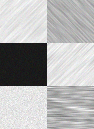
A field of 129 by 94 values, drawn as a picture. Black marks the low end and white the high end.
It is made of 3 by 2 panels. Panel 1,1: very high, slanting up to the right, faint in contrast. Panel 1,2: high, slanting down to the right, faint in contrast. Panel 2,1: very low, flat. Panel 2,2: very high, slanting up to the right, faint in contrast. Panel 3,1: very high, fine-grained, faint in contrast. Panel 3,2: high, streaked across.
